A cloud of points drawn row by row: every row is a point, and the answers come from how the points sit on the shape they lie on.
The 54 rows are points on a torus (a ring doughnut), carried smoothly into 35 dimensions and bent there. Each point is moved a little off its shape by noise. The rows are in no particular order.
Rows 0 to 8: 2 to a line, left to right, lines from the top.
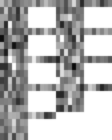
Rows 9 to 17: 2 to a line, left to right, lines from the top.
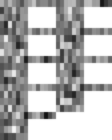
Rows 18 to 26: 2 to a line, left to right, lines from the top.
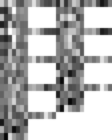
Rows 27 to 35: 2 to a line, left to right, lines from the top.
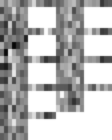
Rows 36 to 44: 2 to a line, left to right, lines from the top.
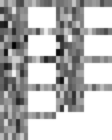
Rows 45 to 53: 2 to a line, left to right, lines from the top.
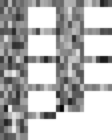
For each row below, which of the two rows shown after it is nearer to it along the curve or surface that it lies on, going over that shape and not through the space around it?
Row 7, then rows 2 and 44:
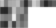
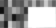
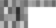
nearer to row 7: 44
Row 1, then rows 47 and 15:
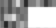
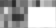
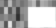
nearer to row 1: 15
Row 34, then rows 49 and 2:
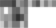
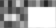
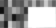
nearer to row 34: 2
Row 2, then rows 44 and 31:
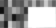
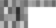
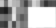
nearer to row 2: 44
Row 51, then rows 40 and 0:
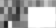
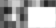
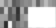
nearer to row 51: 0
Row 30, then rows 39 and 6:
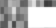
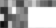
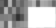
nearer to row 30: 6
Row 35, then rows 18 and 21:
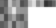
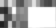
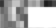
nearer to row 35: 21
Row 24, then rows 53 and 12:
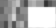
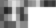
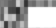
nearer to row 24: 12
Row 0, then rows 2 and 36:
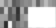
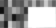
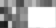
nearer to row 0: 36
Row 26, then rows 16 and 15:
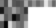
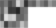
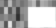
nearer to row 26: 15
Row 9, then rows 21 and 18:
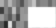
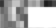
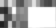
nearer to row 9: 18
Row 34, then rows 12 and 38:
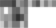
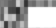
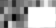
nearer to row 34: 38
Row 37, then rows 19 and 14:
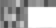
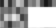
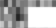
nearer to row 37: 14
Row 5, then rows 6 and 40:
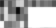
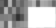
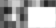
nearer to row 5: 6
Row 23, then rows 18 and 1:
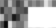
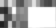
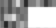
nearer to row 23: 18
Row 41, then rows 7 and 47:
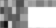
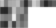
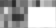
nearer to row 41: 7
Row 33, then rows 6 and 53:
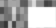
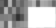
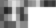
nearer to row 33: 6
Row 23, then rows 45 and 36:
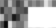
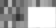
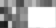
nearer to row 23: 36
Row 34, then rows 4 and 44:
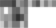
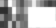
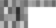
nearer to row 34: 44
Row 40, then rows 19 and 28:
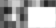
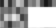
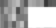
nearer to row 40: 19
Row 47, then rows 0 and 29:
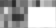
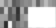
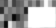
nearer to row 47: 29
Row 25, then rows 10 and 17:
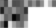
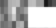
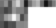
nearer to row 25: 10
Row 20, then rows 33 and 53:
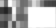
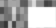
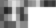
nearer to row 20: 53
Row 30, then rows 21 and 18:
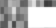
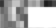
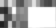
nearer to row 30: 21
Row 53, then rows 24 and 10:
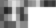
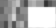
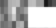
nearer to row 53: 10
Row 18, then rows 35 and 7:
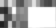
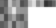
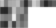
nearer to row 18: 7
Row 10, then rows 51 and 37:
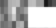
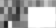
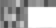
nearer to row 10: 37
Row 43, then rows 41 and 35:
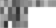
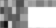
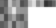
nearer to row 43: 41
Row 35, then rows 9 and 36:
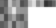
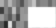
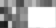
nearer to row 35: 9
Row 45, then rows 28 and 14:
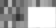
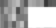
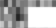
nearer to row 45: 14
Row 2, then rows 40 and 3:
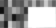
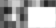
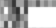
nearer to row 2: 3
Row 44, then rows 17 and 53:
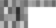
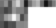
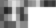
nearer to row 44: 17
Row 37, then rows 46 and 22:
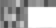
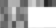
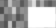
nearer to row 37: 46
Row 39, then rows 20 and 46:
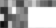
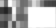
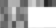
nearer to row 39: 20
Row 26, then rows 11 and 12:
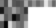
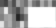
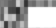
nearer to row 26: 11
